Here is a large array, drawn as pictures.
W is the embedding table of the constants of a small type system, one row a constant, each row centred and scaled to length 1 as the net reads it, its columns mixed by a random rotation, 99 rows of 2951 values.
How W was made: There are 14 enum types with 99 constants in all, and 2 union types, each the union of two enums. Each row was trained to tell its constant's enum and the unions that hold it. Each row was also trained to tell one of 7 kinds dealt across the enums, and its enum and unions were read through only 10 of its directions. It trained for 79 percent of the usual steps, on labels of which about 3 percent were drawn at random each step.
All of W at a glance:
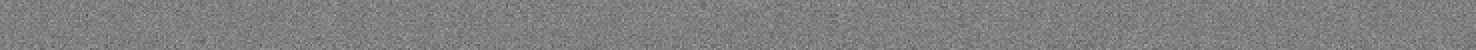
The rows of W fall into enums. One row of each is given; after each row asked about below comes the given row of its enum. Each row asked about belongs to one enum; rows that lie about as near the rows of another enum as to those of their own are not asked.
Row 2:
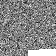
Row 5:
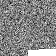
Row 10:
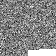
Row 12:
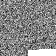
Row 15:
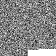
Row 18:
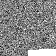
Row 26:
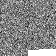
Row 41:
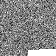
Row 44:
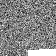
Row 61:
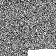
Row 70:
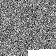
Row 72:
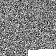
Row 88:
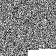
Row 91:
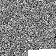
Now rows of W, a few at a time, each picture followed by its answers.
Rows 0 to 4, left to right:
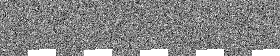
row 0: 18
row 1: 91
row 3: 10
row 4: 10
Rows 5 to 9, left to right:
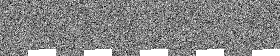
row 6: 2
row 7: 18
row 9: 26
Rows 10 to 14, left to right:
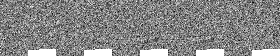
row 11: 26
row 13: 12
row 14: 5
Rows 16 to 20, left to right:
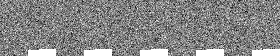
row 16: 72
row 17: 18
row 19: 2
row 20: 18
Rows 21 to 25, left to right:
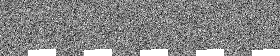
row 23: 12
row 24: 26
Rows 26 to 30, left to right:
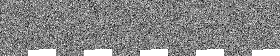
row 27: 91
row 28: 2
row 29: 91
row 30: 10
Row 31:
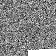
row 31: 2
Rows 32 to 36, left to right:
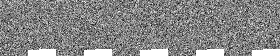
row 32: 12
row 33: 41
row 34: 70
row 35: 5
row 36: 18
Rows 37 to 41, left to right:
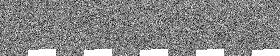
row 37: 72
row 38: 5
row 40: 15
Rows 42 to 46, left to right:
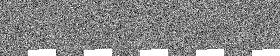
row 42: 91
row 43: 15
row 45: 41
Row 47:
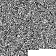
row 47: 88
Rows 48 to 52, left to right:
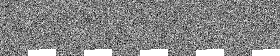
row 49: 5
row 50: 5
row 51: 91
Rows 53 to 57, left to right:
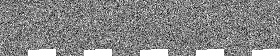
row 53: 61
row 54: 18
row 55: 12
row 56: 41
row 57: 44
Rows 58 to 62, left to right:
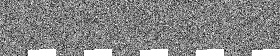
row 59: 88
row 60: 2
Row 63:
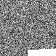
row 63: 15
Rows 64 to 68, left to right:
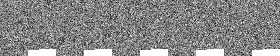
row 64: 10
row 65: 15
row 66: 88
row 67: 44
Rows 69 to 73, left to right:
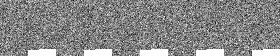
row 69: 2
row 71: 44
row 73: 2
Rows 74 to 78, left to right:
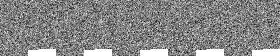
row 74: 26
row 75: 88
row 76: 72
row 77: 5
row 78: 70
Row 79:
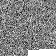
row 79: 10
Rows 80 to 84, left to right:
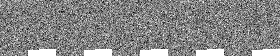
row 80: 12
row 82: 12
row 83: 26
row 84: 70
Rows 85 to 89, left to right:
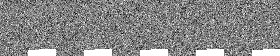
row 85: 61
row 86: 61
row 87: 12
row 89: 88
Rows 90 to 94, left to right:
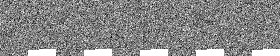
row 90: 5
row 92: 88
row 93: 70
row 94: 88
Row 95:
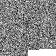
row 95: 26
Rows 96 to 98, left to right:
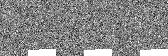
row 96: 72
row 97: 18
